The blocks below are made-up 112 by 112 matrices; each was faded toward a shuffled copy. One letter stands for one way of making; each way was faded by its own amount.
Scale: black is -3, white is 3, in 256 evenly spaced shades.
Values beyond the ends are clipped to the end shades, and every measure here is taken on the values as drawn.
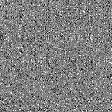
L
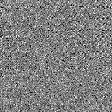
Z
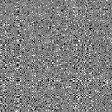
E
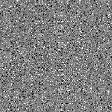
L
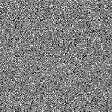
Z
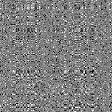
E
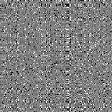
E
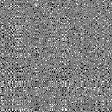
E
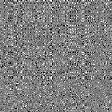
E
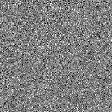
Z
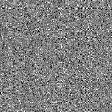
Z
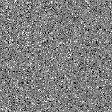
L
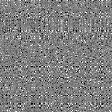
E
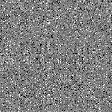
L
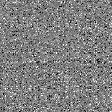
L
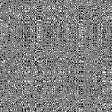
E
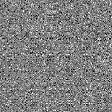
Z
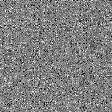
L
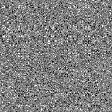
Z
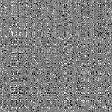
E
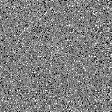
L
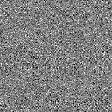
Z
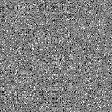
L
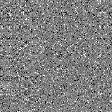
L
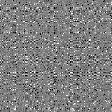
E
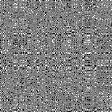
E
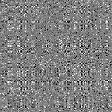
E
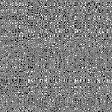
E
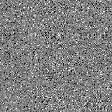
L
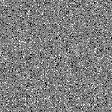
L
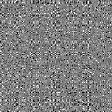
E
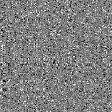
L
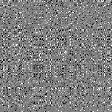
E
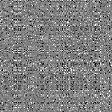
E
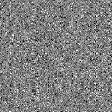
Z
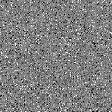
L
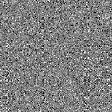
Z
